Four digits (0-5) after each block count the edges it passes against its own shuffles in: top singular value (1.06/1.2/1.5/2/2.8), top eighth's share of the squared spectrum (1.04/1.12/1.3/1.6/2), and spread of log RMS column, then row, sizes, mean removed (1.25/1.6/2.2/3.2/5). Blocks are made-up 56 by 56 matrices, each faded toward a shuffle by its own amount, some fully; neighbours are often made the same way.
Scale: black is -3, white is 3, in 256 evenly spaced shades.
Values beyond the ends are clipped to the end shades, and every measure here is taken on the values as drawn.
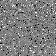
3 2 0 1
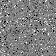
1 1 0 0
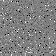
1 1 0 0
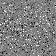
0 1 0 1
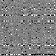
4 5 2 3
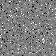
2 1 0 1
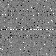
3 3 0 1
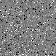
1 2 0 1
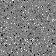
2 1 0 1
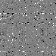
3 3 1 1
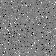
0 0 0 0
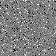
3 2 1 1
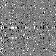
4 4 2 2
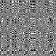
4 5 3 3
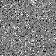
3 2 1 1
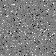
0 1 0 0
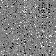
3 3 1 0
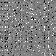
4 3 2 2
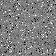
2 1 0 0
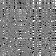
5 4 3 2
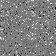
2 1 0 0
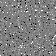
2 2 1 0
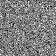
0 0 0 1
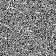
0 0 0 0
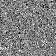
0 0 0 0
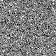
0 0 0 0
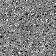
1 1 0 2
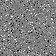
0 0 0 0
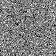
1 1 0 0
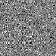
3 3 1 1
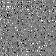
3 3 1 1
